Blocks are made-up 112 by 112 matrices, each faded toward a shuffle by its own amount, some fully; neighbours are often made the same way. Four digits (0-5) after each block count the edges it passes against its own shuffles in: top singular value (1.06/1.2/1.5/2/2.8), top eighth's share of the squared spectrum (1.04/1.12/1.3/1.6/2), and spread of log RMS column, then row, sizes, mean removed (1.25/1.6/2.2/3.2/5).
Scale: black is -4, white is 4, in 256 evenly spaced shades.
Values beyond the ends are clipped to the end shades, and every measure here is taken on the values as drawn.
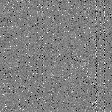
4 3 2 0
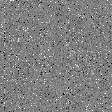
3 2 1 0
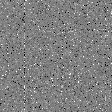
3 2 1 0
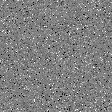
2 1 0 0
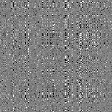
5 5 4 3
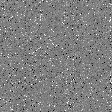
3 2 1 0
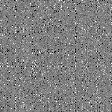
4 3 2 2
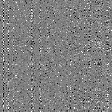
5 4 3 2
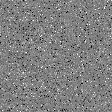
2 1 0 0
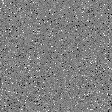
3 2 1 0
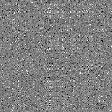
4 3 2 2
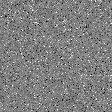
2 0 0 0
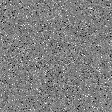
2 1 0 0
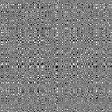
5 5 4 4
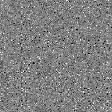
4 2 1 1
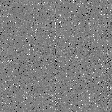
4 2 1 0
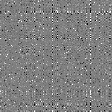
5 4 3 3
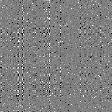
5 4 3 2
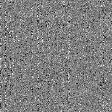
3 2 3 0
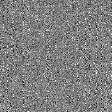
3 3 3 1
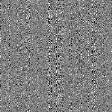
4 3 4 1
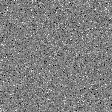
0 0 0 0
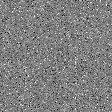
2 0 0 0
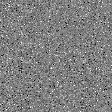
3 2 1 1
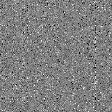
4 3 2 1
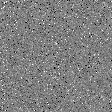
0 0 0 0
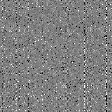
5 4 3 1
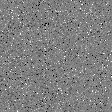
2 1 0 0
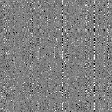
5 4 3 2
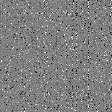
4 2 2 0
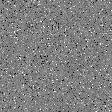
1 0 0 0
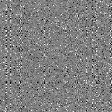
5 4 3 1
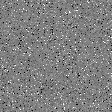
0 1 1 0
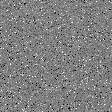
1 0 0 0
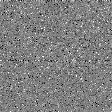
1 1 0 2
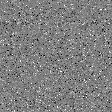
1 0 0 1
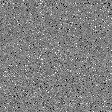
1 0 0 1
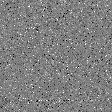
1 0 0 0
